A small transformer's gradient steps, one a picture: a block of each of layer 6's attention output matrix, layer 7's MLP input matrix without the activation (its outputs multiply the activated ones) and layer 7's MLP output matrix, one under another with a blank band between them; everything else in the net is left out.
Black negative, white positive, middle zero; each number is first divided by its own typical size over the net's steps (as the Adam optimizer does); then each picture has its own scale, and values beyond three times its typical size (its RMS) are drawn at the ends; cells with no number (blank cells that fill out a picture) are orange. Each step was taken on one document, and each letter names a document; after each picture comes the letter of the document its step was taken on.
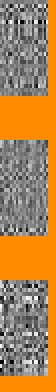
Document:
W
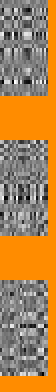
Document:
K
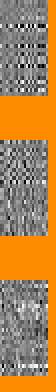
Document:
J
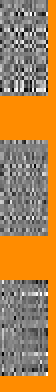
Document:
J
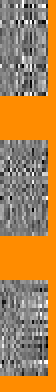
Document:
J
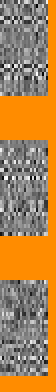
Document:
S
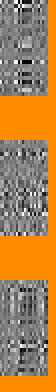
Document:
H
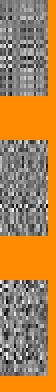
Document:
W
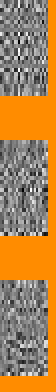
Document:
S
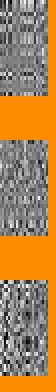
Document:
W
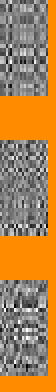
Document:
W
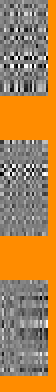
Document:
J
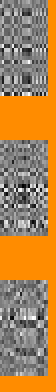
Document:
K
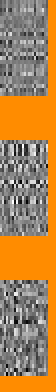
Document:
W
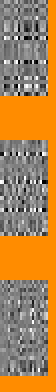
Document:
H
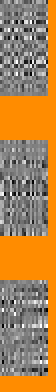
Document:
J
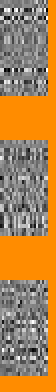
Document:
S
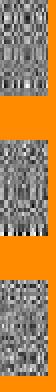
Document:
S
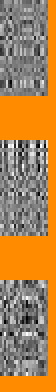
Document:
W
